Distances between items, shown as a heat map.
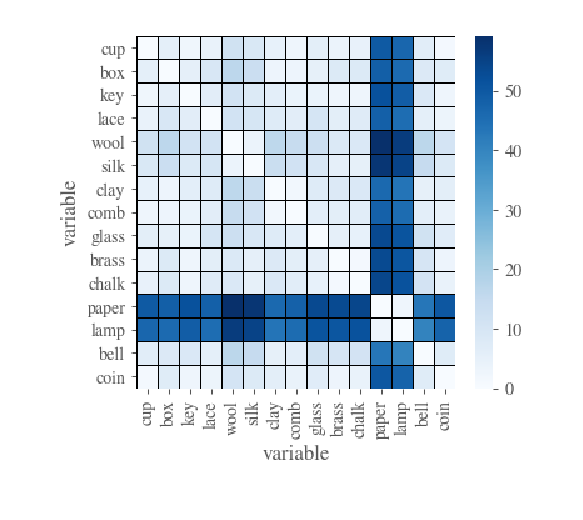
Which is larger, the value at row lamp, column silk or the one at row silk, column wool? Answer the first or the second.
the first
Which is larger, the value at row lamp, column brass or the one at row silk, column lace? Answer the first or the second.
the first
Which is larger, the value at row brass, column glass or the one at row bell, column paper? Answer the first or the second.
the second
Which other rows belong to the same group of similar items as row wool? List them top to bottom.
cup, box, key, lace, silk, clay, comb, glass, brass, chalk, bell, coin
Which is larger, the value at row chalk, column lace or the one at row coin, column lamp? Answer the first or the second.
the second
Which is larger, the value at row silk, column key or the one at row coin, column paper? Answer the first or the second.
the second
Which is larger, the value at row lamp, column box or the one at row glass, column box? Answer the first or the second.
the first
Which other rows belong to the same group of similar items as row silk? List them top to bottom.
cup, box, key, lace, wool, clay, comb, glass, brass, chalk, bell, coin
